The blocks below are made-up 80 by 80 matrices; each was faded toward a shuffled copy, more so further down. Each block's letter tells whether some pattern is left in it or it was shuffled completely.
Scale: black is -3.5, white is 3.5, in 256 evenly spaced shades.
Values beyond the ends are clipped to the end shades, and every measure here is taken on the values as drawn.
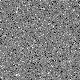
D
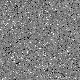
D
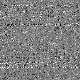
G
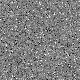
D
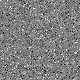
D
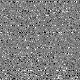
G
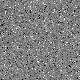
D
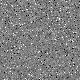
D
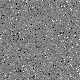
D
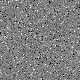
D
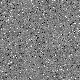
D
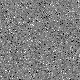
D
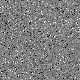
D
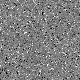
D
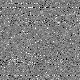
G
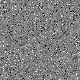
D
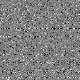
G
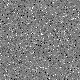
D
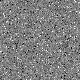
D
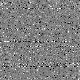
G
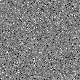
D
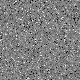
D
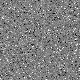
D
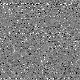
G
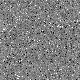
D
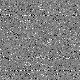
G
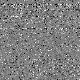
G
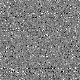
G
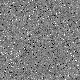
D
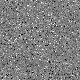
D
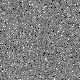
D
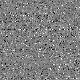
G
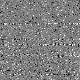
G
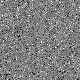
D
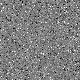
D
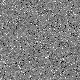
D
